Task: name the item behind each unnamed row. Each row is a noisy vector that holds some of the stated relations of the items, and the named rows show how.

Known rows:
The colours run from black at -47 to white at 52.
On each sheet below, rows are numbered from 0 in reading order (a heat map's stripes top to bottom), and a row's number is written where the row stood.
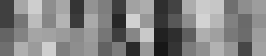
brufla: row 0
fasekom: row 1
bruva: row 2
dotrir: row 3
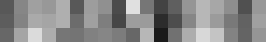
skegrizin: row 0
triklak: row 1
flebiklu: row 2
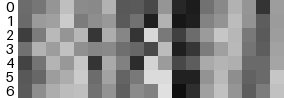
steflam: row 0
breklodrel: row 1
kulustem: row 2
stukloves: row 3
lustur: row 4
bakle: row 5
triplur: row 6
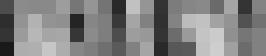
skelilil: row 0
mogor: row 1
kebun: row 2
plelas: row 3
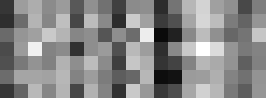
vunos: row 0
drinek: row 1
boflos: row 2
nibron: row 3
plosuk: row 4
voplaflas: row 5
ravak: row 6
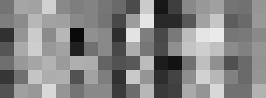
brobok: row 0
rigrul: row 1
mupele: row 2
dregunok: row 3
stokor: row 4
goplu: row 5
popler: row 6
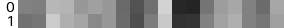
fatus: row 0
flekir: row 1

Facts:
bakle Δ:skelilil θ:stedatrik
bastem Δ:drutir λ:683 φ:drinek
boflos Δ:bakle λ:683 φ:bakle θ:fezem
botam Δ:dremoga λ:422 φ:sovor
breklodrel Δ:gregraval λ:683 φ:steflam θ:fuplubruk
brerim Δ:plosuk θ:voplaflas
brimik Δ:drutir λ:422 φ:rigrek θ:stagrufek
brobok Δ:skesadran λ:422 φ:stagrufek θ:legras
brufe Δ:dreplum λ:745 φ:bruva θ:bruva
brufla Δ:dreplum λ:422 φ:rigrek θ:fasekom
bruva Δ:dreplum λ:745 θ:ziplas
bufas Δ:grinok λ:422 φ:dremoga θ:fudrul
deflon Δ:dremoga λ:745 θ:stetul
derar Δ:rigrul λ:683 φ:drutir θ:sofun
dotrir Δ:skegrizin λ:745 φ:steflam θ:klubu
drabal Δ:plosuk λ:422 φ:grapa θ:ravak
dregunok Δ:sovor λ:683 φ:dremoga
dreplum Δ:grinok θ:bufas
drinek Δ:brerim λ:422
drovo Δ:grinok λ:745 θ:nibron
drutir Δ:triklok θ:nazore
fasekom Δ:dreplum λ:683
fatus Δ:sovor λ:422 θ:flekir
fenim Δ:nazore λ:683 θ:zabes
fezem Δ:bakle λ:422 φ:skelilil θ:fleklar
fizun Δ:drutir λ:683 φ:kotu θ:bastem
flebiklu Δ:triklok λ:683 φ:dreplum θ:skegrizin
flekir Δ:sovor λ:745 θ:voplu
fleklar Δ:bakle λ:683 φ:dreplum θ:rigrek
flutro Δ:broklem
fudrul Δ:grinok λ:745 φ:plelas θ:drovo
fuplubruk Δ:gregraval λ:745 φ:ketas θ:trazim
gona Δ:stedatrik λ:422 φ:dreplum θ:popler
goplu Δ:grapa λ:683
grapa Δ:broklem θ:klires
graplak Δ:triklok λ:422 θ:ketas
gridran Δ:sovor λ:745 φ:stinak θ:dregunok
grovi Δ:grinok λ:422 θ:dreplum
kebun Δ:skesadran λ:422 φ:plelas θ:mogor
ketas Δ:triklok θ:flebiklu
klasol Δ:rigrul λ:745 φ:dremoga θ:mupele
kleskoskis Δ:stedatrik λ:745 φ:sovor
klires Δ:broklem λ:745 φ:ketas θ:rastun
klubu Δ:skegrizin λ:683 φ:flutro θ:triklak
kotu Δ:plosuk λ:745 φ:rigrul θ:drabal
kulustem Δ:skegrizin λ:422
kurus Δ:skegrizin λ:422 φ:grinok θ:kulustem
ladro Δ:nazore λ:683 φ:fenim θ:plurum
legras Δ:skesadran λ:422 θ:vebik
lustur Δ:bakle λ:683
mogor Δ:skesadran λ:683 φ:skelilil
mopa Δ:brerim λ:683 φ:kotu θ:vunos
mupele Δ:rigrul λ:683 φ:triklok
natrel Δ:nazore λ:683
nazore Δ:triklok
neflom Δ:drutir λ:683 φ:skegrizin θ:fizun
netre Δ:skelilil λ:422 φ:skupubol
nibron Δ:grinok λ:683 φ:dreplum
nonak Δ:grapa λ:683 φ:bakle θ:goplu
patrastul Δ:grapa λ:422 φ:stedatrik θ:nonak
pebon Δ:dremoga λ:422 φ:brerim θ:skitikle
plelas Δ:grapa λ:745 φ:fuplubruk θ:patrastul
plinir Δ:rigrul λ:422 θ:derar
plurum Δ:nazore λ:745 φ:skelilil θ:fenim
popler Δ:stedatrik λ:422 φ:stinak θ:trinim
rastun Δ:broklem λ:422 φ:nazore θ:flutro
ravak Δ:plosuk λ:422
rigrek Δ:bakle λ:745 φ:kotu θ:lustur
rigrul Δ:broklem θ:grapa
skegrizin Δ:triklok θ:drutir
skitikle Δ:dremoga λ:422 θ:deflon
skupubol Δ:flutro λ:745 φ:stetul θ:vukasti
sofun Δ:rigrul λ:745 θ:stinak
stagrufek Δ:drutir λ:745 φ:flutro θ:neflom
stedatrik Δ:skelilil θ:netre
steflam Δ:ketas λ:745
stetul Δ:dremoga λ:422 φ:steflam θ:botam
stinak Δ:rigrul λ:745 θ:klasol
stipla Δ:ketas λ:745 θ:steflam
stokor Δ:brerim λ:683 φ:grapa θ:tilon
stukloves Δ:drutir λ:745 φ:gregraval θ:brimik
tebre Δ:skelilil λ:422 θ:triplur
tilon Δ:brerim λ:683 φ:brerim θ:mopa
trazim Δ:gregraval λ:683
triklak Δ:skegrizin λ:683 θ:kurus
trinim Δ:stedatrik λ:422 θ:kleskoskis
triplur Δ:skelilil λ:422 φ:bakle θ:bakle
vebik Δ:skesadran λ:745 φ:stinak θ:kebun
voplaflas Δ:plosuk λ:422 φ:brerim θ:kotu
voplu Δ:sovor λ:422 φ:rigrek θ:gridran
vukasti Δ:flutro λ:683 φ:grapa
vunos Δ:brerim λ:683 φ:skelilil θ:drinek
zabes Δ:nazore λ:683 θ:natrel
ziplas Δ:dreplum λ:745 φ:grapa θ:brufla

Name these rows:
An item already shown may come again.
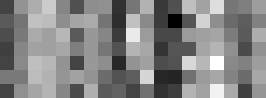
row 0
vebik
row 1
grapa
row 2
stedatrik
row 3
ketas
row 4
gridran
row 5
fatus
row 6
stetul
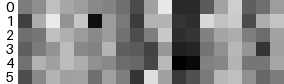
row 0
rigrul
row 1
rigrek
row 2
flekir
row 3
steflam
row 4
pebon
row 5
broklem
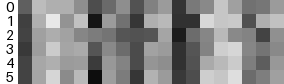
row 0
bufas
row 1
rigrek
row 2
plurum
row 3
klires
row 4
neflom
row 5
fizun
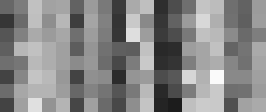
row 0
sofun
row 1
natrel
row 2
broklem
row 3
brimik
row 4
flekir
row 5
gridran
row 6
derar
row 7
kotu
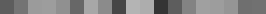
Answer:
skesadran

